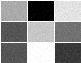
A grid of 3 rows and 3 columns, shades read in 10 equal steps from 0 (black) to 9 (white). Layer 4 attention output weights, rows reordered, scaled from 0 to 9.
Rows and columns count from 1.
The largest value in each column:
6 9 8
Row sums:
14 14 14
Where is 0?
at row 1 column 2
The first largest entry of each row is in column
3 2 2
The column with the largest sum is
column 2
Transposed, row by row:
6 3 3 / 0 7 9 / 8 4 2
